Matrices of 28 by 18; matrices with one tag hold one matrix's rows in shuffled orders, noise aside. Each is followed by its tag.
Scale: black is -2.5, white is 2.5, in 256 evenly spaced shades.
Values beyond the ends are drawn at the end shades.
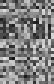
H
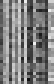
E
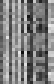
E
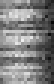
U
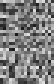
H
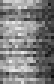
U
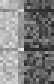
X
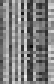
E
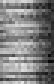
U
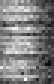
U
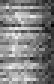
U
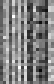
E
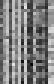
E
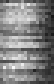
U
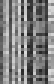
E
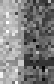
X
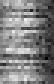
U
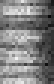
U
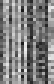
E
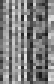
E
